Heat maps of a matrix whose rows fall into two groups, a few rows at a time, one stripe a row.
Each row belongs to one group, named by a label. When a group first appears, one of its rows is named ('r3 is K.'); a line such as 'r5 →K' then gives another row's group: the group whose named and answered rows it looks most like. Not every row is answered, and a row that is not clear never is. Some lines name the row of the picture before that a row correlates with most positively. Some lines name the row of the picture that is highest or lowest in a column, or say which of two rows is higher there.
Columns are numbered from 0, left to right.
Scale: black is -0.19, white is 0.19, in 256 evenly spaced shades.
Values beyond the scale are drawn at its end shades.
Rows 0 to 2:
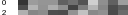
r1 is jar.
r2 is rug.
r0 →jar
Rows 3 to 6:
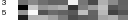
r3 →rug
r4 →jar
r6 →jar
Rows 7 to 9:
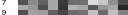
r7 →jar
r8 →rug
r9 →jar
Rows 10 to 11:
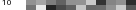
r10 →rug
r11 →rug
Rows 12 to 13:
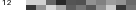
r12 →rug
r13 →jar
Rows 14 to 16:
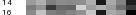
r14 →rug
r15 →rug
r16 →rug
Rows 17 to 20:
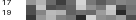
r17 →rug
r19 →jar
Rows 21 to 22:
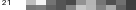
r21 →rug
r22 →rug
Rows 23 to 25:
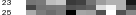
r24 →jar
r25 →rug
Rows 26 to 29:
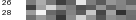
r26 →rug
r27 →jar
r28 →rug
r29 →rug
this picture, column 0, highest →28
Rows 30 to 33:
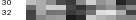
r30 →rug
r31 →jar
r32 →jar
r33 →jar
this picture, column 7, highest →32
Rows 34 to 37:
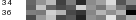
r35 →rug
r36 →jar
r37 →jar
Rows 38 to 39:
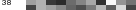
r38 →rug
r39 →jar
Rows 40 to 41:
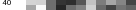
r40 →rug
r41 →rug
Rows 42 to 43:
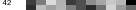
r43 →jar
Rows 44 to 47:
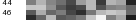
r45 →rug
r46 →jar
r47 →jar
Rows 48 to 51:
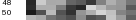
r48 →jar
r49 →jar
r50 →jar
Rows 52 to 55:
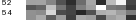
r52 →rug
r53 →jar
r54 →jar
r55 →rug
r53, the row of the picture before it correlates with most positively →50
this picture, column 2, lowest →55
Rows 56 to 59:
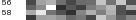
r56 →jar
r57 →jar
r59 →jar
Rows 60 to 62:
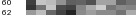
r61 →jar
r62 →rug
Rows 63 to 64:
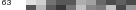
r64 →rug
